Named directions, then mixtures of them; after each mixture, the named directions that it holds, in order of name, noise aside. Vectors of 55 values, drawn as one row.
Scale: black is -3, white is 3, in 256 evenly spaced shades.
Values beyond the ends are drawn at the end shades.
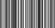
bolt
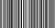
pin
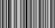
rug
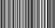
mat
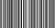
pin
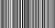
pin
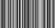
bolt, mat, pin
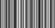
bolt, rug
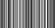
mat, rug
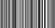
bolt, mat, pin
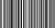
pin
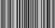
bolt, mat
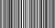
pin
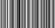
bolt, rug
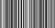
bolt, mat, pin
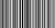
pin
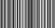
mat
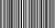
pin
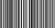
pin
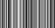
mat, rug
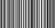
mat, pin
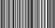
mat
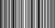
bolt, mat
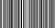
pin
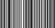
mat, pin, rug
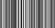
bolt, pin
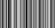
rug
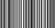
mat, pin, rug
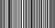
mat, pin, rug
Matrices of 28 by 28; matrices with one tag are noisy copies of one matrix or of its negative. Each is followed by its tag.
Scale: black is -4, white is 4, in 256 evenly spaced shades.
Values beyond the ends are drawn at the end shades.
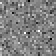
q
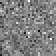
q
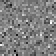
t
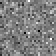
q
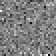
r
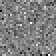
r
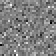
t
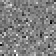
t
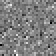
t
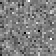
q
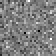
q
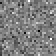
q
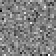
r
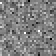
q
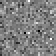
q
